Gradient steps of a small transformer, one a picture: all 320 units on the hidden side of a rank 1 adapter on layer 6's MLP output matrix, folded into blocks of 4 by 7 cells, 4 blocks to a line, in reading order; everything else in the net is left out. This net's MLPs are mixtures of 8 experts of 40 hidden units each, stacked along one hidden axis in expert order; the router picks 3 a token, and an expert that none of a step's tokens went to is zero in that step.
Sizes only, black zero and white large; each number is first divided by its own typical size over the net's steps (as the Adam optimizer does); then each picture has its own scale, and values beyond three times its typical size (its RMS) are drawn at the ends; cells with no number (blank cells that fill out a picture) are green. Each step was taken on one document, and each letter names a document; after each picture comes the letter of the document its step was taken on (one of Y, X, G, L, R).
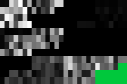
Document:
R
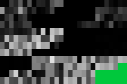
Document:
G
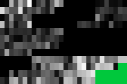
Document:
R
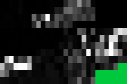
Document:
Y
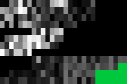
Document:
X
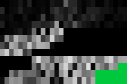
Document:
G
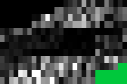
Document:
G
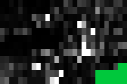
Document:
Y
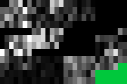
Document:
X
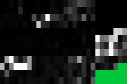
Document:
Y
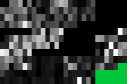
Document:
X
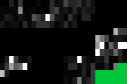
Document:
Y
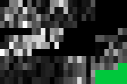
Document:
X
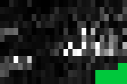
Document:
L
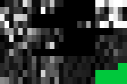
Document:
R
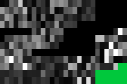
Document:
X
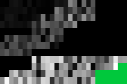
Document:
G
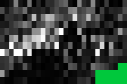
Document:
L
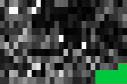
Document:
L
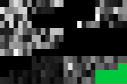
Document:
R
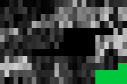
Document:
G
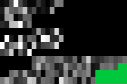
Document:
R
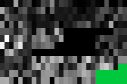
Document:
R
